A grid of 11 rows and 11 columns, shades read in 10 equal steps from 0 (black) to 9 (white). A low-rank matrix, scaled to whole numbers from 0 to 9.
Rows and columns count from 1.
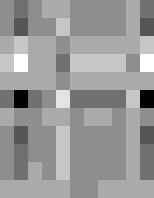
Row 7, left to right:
6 5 5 6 6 5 6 6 5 6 5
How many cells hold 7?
12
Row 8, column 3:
5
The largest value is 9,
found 2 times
